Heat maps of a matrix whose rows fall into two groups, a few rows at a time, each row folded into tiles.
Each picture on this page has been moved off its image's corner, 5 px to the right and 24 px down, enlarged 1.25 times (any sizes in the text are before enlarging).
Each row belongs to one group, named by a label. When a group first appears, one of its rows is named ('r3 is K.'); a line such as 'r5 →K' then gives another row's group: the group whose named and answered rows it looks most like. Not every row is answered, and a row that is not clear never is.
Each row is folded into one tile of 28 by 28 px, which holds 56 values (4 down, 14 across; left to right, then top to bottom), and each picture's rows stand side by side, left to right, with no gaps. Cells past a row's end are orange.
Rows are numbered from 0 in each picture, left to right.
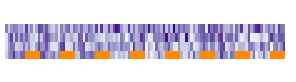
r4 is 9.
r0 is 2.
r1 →2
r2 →2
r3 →9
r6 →2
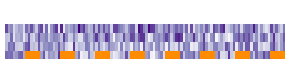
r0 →2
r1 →2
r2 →9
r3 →9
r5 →2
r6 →9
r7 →2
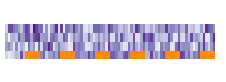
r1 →2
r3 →2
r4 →2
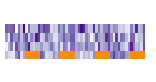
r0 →9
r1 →9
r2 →9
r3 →2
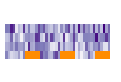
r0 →9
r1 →2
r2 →9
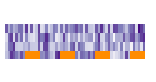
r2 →2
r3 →9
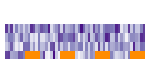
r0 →2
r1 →9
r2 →9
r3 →9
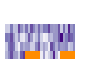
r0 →2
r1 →9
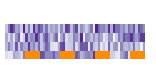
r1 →2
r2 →2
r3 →9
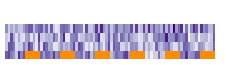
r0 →2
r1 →2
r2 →2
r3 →2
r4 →9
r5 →2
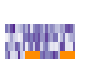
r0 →9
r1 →2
